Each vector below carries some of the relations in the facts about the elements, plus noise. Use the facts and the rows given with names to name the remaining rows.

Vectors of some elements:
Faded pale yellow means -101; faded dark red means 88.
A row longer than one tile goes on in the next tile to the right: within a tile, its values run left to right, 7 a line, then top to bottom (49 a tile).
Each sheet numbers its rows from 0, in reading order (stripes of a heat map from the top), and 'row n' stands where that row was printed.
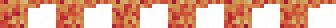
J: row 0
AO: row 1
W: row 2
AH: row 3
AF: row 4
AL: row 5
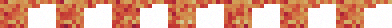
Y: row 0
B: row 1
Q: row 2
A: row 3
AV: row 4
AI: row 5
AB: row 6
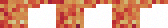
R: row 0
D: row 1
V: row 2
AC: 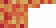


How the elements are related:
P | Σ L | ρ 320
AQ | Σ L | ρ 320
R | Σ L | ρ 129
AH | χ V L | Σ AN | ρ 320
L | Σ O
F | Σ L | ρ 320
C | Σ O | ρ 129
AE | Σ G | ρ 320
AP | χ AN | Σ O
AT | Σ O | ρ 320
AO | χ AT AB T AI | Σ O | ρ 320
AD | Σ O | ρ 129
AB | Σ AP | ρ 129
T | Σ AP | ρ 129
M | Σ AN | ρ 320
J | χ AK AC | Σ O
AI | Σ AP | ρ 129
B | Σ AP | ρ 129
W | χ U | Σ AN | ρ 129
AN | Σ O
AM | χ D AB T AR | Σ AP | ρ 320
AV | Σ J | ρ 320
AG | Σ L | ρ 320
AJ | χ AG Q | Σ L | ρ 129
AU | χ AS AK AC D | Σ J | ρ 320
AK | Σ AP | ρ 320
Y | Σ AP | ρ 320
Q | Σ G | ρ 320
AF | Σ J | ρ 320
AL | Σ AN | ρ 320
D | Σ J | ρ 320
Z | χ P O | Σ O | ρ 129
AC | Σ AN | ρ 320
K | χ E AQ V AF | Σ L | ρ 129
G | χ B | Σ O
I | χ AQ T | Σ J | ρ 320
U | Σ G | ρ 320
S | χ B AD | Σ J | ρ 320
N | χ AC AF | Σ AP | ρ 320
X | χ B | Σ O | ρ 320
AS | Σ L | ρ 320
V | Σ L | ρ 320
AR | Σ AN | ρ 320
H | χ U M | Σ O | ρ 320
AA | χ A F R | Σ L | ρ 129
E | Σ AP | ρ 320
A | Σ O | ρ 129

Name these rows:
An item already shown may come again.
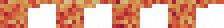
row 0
Y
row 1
AP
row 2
X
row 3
M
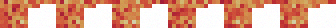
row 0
U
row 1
H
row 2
AA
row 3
AJ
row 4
Z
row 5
O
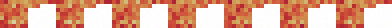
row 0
O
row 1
P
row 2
K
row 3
C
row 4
AE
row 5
AT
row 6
Z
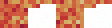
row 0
Q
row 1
L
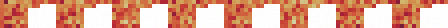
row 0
G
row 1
J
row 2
P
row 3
M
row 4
AE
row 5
AN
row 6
AG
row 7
S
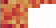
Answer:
AD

